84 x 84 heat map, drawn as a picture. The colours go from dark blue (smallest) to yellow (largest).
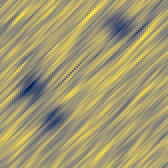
Ninth with the lowest average: middle left. Odd rows or columns: none. Dips: three. Slope: none. Grain: diagonal, up to the right.
